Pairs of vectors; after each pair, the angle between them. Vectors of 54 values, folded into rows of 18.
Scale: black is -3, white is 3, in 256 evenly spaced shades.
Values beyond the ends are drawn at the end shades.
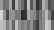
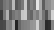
nearly opposite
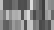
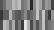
partly opposed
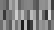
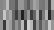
nearly opposite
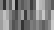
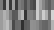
nearly parallel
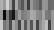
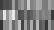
nearly opposite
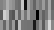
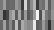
nearly opposite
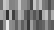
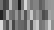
partly opposed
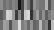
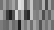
nearly opposite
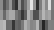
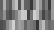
nearly opposite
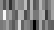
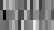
nearly opposite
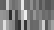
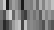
nearly opposite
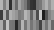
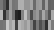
orthogonal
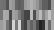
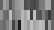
nearly opposite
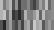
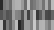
orthogonal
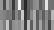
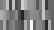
partly opposed
